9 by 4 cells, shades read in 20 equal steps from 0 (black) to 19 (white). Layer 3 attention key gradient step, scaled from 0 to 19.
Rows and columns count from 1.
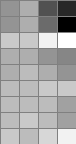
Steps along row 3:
same up up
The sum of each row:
33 32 67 47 51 58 54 55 63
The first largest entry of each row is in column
2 2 4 1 2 3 1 2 4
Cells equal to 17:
0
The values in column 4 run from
0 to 19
